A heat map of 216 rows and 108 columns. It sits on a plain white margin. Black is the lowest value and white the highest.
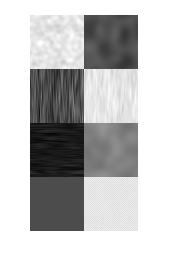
The table splits into 4 rows of 2 panels. Panel 1,1: very high, blotchy, faint in contrast. Panel 1,2: low, smooth, faint in contrast. Panel 2,1: low, streaked downward. Panel 2,2: very high, streaked downward, faint in contrast. Panel 3,1: very low, streaked across, faint in contrast. Panel 3,2: middling, smooth, faint in contrast. Panel 4,1: low, flat. Panel 4,2: very high, checkered, faint in contrast.
